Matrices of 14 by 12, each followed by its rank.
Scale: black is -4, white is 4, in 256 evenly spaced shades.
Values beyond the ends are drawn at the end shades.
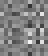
two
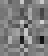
two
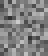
full rank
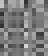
two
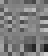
two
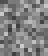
full rank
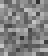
full rank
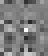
two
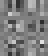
two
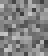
full rank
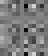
two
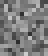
full rank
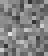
full rank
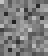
full rank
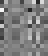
two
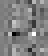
two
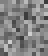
full rank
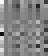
two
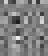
two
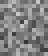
full rank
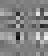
two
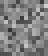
full rank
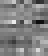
two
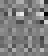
two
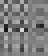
two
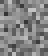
full rank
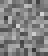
full rank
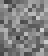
full rank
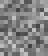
full rank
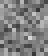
full rank
